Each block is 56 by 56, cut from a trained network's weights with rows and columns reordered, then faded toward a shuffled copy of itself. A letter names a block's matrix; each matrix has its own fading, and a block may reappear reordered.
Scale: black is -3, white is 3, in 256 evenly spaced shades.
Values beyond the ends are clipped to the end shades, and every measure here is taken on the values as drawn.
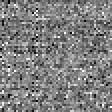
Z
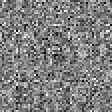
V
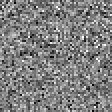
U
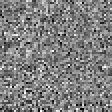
V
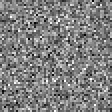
U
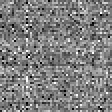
Z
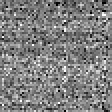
Z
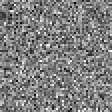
U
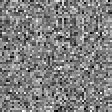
V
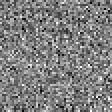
U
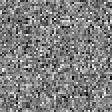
V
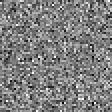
U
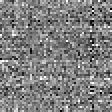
Z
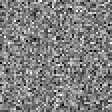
U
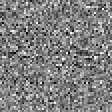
V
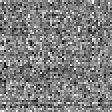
Z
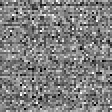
Z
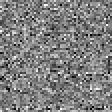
V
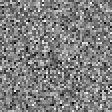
U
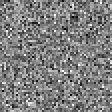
U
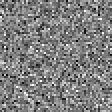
U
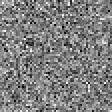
U
